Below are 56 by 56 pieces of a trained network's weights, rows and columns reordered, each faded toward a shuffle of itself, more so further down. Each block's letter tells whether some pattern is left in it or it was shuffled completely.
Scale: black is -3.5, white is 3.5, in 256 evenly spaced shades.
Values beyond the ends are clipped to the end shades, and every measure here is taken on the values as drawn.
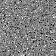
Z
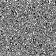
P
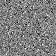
Z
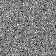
Z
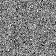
Z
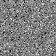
P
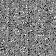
P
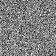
Z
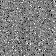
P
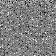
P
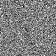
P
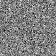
Z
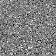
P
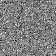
Z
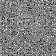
P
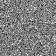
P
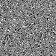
Z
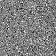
P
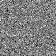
Z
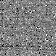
P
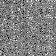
P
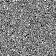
Z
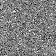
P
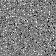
Z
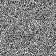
P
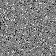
Z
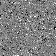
Z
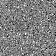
Z
